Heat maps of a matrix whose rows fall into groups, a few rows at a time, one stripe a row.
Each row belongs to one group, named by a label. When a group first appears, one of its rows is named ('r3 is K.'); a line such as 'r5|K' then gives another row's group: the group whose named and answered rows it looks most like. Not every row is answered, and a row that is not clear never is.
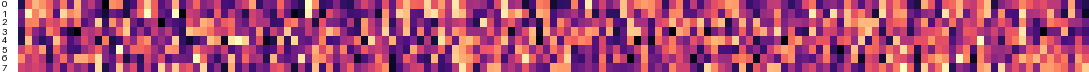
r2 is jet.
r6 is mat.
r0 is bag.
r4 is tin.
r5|mat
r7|mat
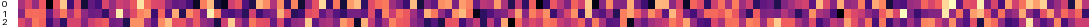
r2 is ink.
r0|tin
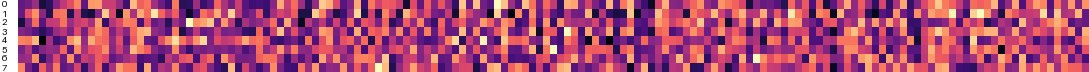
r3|tin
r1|tin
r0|tin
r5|tin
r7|mat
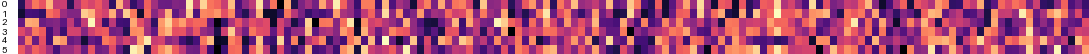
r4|tin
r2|ink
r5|ink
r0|jet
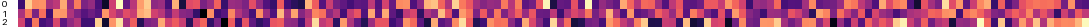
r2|mat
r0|bag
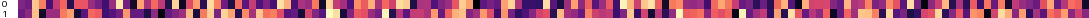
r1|jet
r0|bag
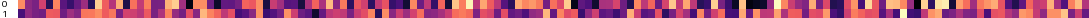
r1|jet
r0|mat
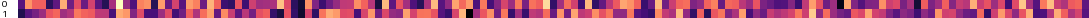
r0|bag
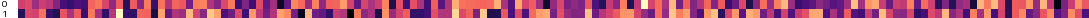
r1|bag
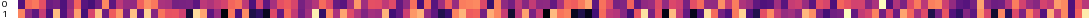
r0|tin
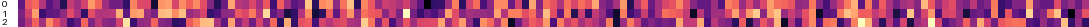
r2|jet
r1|ink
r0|ink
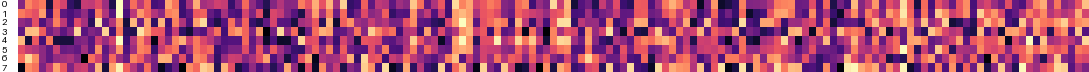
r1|mat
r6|ink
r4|mat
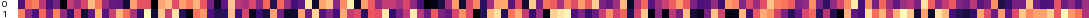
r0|ink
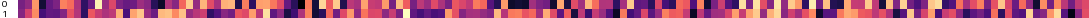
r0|jet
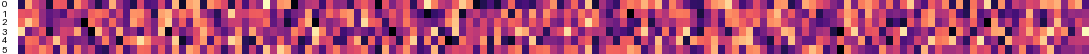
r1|ink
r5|bag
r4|tin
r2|ink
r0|bag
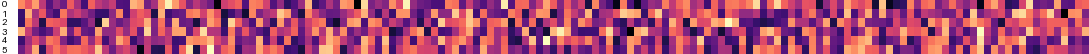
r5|jet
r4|jet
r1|bag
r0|ink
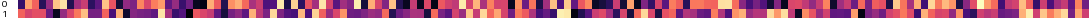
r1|mat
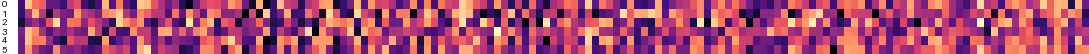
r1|bag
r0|tin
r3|ink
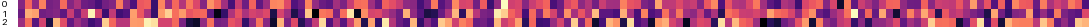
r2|tin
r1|ink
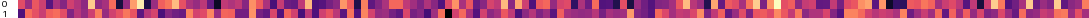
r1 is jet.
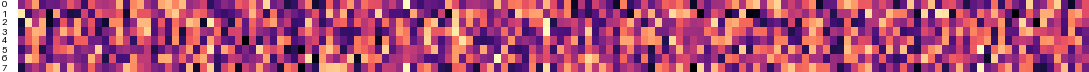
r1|mat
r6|ink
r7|jet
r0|ink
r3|bag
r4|bag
